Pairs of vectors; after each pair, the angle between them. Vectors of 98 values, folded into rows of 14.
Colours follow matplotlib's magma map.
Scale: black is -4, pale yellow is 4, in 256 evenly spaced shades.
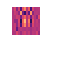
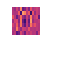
nearly opposite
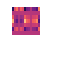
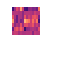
nearly parallel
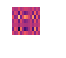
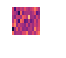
partly aligned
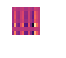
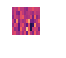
partly aligned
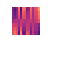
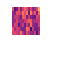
partly aligned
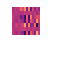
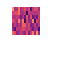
partly aligned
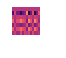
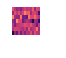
orthogonal
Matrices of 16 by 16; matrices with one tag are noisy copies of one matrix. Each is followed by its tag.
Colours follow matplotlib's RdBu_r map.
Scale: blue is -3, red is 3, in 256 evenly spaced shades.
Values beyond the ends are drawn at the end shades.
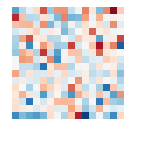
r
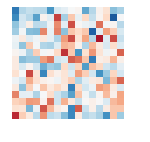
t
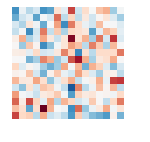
t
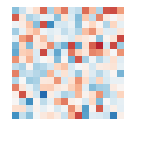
r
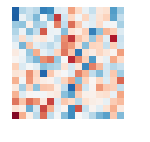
t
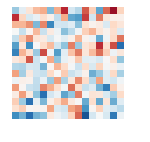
r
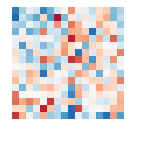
t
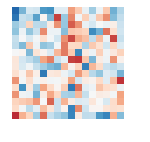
t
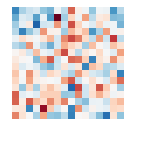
t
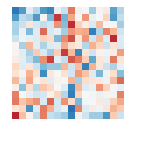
t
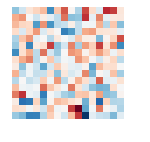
r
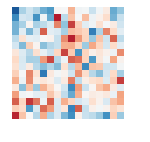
t
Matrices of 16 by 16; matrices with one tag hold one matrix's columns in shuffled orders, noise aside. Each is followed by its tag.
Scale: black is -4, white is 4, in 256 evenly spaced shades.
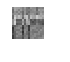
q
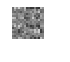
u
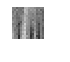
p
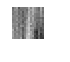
p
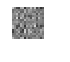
u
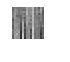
p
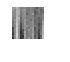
p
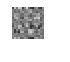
u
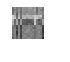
q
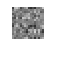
u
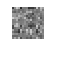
u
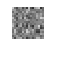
u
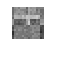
q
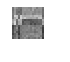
q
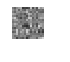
u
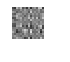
u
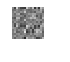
u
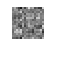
u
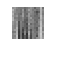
p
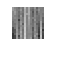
p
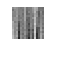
p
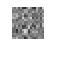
u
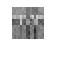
q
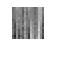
p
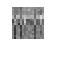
q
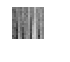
p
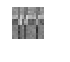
q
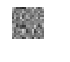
u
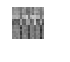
q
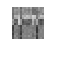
q
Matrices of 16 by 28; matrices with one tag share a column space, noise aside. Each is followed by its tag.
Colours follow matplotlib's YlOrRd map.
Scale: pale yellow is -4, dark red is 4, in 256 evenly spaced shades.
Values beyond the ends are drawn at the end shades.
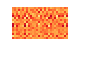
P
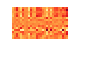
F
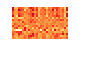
F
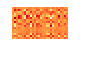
P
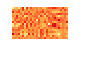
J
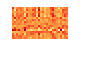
F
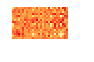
J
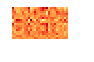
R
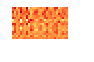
R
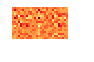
P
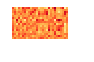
R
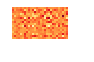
P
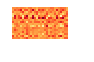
P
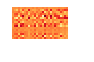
P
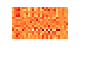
F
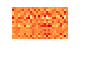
P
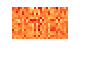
R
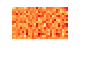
J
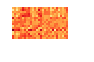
F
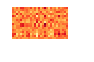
J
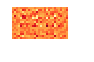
P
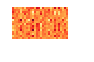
R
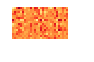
R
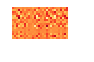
P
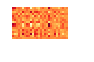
J
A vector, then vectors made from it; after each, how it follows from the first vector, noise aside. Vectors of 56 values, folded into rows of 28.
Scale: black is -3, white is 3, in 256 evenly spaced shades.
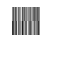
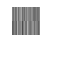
shrunk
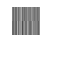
shrunk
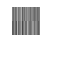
shrunk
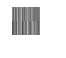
shrunk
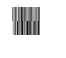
sign-scrambled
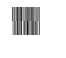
negated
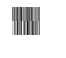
negated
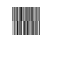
negated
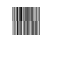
negated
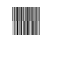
negated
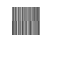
shrunk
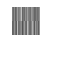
shrunk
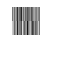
negated
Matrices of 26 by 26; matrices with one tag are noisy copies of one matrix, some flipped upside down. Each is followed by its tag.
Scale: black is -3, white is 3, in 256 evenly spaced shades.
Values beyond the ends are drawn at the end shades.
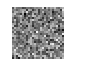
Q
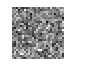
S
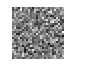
Q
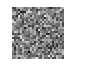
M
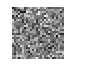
M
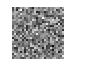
Q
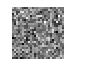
S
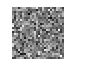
M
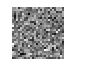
M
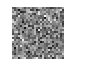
M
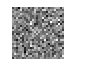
Q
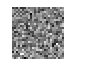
S
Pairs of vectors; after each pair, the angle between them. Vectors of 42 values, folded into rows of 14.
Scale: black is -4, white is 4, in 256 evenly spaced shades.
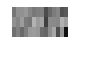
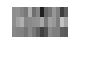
partly aligned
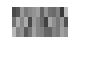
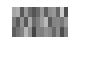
nearly opposite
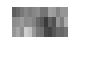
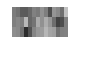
partly opposed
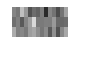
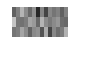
partly aligned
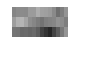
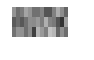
partly opposed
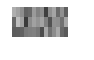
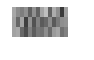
orthogonal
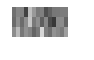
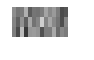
partly opposed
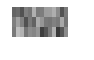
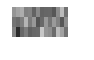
nearly opposite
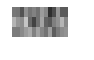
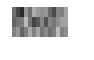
partly aligned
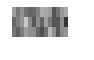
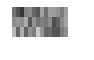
orthogonal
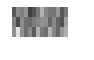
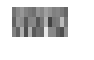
orthogonal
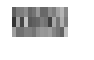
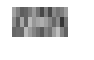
partly opposed
